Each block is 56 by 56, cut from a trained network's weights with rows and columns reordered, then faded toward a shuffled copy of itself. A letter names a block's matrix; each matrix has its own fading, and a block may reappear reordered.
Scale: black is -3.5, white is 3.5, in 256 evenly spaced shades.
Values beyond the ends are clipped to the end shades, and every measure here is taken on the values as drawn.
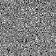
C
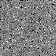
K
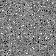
K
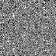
C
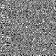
C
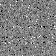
K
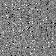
K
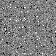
K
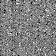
K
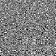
C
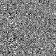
C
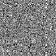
C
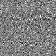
C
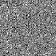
C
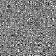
C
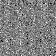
K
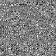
C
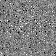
K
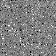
K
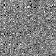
C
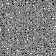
K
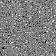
K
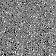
K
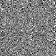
C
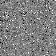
K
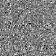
C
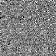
C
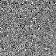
C
